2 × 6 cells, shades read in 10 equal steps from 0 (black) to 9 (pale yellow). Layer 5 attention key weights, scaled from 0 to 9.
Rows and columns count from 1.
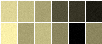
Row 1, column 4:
3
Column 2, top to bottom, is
7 6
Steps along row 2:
down up down down up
